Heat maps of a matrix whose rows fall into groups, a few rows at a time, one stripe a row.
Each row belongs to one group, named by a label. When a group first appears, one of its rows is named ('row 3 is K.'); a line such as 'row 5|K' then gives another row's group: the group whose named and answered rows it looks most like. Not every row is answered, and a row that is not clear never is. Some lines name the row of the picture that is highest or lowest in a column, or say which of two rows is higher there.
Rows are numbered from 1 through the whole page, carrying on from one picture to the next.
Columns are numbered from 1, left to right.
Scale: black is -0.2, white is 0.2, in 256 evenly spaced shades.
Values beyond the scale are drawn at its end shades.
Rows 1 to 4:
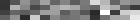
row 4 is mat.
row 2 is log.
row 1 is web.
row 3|mat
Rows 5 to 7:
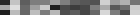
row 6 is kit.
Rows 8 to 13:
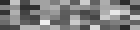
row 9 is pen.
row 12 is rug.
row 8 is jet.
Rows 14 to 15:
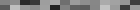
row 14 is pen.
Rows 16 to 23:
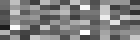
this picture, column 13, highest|19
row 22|pen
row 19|mat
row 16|rug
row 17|jet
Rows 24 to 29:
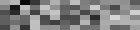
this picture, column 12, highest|27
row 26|web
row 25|web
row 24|pen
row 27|mat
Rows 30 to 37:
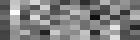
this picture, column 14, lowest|35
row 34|rug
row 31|rug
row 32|rug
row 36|log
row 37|log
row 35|log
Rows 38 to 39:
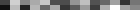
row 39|mat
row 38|rug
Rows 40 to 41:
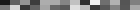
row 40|web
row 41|rug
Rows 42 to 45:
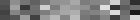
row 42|log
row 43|jet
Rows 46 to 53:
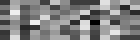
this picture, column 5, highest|49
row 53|jet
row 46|mat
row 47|kit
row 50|jet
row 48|rug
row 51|pen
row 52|mat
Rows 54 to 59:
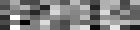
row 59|rug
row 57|rug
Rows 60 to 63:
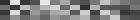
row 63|log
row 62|jet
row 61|web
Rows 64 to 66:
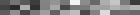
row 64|log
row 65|web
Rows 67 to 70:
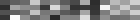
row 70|rug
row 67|mat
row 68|mat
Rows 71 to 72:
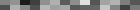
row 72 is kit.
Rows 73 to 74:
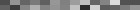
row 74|web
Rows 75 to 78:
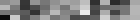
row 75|jet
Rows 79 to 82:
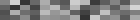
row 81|kit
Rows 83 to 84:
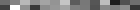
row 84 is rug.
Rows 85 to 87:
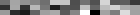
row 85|jet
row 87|pen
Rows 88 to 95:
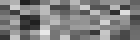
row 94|kit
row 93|pen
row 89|rug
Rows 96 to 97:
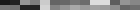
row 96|web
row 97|pen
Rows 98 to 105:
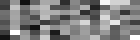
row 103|pen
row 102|log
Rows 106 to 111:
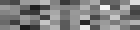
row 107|pen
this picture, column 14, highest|106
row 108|pen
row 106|web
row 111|pen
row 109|log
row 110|web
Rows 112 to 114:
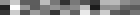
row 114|jet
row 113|rug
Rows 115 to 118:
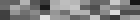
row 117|log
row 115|log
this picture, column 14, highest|118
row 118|web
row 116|log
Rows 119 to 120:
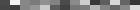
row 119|rug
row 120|web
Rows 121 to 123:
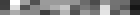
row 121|rug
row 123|jet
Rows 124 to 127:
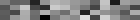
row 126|web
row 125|log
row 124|pen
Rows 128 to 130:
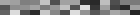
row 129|jet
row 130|rug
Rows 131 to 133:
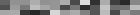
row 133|pen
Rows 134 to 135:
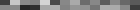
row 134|rug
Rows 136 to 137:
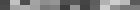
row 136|mat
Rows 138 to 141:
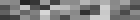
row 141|web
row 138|pen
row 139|log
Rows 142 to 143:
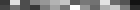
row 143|log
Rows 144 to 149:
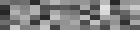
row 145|mat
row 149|rug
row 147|log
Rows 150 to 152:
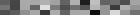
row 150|web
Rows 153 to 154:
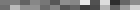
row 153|jet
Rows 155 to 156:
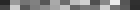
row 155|log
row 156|jet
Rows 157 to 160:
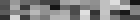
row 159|jet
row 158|mat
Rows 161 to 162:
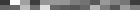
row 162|web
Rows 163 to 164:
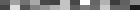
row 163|jet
